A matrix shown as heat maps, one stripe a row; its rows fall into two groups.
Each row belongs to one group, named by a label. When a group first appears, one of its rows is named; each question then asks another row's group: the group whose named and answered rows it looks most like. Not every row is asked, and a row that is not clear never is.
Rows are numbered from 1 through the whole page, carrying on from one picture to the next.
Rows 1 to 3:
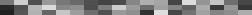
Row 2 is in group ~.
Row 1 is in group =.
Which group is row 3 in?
~
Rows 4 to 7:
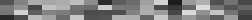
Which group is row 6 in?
=
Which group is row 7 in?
~
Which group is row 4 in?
~
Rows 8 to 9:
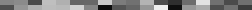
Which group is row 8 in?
=
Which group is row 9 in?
~
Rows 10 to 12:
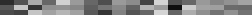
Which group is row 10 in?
~
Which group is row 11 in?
=
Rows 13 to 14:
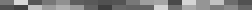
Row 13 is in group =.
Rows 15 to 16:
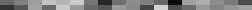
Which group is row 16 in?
~
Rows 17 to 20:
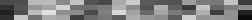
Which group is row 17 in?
~
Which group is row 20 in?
=
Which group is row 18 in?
~
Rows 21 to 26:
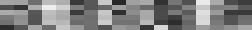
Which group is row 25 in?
=
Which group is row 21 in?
=
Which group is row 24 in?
=
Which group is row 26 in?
~
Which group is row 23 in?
=
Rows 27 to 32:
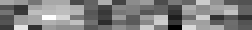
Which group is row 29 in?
~
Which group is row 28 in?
~
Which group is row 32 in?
=
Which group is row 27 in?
=
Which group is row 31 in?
~
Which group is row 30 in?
~
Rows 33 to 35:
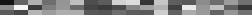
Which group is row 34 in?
=
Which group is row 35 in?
~
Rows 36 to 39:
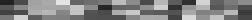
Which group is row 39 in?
=
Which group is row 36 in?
~
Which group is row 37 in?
~
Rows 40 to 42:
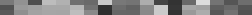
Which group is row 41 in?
~
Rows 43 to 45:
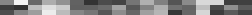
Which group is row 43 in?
=
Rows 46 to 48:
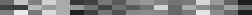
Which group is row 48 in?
=
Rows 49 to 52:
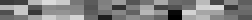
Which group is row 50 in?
=
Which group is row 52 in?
~
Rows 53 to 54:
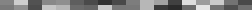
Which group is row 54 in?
=
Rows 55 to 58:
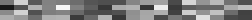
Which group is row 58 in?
=
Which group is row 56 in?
~
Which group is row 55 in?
=
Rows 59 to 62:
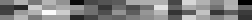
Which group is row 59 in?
=
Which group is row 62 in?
=
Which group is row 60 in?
~
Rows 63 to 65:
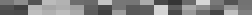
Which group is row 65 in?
~
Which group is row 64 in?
~
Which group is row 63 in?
=
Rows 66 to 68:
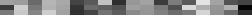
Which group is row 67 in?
=
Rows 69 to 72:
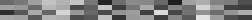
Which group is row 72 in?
=
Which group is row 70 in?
=
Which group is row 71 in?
~
